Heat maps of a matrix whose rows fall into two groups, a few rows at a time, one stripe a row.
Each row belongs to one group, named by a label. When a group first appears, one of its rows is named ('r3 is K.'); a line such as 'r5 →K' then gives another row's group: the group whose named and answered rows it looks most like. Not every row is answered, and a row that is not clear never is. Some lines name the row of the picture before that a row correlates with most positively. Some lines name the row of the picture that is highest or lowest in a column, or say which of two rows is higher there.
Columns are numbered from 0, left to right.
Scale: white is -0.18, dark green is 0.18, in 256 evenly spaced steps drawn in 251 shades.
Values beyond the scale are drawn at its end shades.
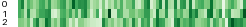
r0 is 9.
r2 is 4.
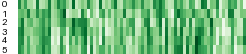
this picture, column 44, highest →4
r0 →4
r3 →9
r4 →9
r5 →9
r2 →9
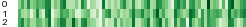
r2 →9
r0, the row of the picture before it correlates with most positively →1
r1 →4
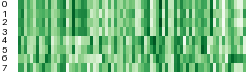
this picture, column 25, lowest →7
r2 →9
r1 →9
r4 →4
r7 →9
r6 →4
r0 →9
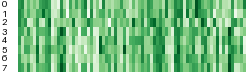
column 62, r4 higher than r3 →Yes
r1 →9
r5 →4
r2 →4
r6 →4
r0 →9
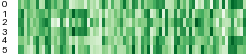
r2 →9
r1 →9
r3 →9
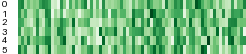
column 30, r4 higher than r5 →Yes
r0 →9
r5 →4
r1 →4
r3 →4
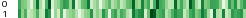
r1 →4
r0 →4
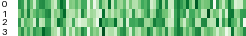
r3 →9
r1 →9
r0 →9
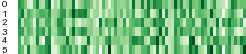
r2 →4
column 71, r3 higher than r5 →Yes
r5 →9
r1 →9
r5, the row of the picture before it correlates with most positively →0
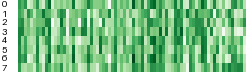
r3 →9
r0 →4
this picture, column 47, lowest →2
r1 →9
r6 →4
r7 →4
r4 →4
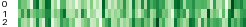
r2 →4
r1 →9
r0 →4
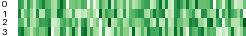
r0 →9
